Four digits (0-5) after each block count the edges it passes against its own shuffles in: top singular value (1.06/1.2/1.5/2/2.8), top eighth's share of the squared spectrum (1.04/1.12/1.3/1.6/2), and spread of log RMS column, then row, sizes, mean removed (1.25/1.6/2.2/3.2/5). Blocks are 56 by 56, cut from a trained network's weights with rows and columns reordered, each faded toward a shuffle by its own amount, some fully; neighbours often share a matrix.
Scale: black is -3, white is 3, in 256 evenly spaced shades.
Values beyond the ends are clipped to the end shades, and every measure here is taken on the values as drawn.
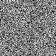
1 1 0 0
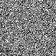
2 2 0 0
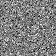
2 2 0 0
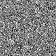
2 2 0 0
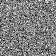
1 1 0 0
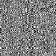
3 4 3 2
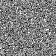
0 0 0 0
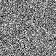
1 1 0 0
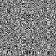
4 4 2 1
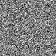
3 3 1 0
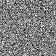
0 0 0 0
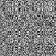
4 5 3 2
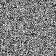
0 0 0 0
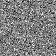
0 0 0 0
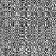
4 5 3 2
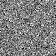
0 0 0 0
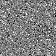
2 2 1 0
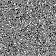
0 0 0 0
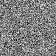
1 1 0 0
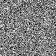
1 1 0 0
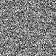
2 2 0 0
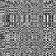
4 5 3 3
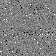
2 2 0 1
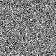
1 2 0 0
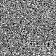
2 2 0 0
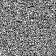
2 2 0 0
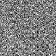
3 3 1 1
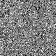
1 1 0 0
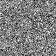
1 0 0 0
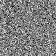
1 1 0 0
